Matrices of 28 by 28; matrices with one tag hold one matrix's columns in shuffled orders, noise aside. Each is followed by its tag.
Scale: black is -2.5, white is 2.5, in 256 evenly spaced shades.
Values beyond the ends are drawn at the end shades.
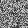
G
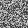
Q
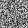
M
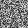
M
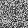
Q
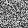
Q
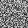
G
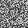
Q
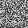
Q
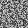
M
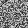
G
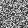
G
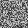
Q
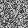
M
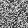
G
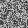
M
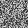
M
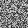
G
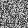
M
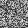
Q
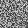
G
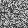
Q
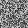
M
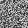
G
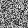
M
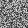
G
